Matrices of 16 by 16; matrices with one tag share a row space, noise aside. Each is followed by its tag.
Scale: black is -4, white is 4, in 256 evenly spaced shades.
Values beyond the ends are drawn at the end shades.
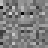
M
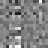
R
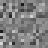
M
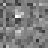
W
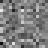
M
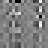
R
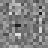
R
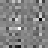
R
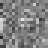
M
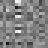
W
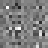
R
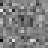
M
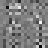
R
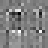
R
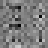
R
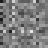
M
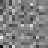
M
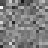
M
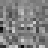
M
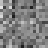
M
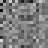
M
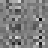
R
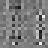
R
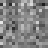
M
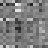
W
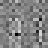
R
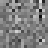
R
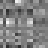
W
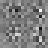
R
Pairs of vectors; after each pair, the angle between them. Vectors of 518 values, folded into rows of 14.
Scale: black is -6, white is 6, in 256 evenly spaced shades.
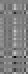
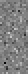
orthogonal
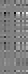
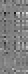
nearly parallel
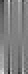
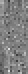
partly opposed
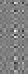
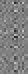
nearly opposite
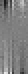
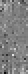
partly opposed
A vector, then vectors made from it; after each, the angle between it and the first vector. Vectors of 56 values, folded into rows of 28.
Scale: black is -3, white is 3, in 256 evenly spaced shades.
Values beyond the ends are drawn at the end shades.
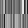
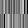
nearly parallel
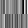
nearly opposite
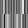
nearly parallel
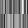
nearly parallel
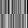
partly aligned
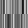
nearly opposite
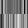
partly aligned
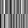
partly aligned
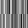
orthogonal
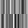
partly opposed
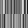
nearly parallel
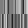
partly opposed
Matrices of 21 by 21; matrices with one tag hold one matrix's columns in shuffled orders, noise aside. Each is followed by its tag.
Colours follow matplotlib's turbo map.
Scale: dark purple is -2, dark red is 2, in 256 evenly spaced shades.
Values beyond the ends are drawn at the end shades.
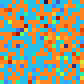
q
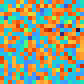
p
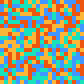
p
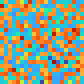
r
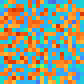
q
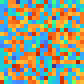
q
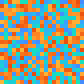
r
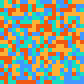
p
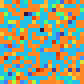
r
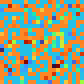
r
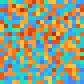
p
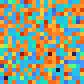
p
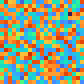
r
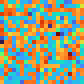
p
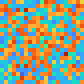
p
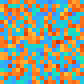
r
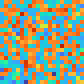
p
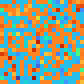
p
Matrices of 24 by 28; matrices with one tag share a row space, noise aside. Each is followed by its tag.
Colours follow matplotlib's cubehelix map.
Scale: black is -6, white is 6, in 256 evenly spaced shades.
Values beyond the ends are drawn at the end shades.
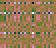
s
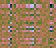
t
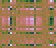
t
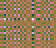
s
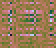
t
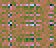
t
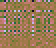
s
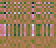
s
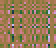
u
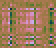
t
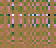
u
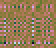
s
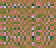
s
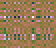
s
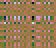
s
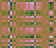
t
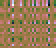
u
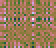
s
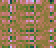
t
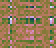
t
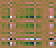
t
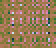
u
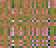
u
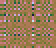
s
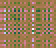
s
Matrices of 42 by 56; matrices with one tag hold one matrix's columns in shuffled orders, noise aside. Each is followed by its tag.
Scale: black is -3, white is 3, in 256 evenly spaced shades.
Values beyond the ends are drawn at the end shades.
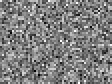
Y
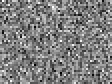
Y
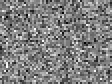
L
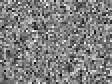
Y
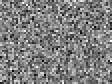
Y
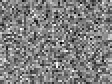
L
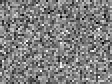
L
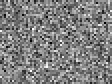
L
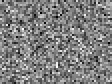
L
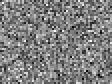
Y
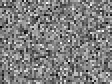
Y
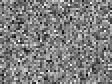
Y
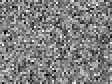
Y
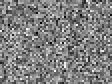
L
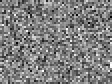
L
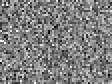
Y
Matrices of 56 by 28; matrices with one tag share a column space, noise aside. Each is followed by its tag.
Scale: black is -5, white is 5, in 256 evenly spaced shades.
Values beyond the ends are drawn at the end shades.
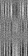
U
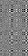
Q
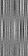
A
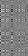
Q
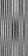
A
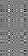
Q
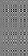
Q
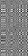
Q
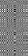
Q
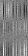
U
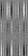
U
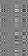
Q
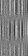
A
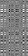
Q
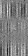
U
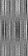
A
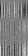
U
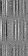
A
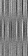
A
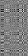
Q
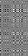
Q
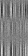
U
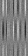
A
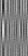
A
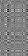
Q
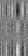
U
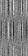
A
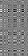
Q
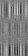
U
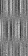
A
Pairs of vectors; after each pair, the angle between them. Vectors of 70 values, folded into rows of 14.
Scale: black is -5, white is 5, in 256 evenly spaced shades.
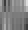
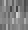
partly opposed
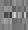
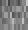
partly opposed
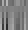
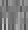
nearly opposite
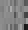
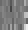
nearly opposite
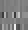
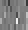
orthogonal
